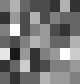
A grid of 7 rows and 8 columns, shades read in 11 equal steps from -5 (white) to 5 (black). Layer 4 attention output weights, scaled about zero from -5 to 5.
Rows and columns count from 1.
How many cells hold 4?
1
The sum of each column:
4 2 2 5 2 4 -3 -1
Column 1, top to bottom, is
0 3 0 1 -4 3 1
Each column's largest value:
3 4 2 3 2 3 3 3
